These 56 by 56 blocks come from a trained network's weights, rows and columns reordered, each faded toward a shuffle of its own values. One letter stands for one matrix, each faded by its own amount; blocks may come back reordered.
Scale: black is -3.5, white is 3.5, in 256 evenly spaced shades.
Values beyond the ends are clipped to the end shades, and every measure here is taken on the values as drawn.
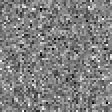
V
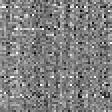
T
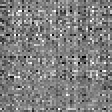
T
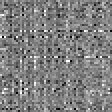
T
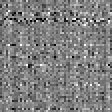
T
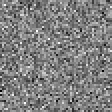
V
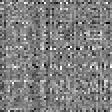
T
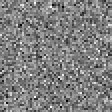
V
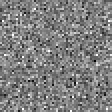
V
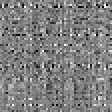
T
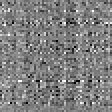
T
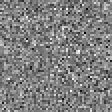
V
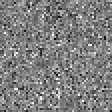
V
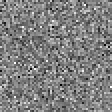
V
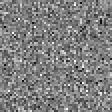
V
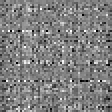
T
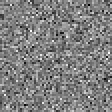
V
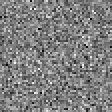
V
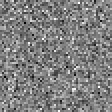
V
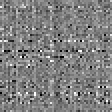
T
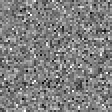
V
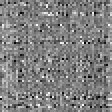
T
